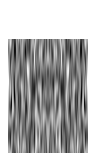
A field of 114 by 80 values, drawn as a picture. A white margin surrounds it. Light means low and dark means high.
Slope: none. Grain: streaks running down. Histogram: bell-shaped. Average level on the scale: 50%. Mirror symmetry: left to right.
